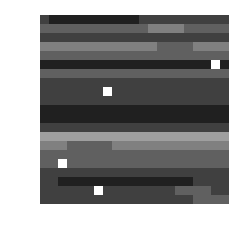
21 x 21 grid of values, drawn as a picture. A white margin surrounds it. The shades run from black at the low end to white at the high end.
Lone odd cells: 4, each higher than its neighbours. Grain: streaks across. Average level on the scale: 30%.
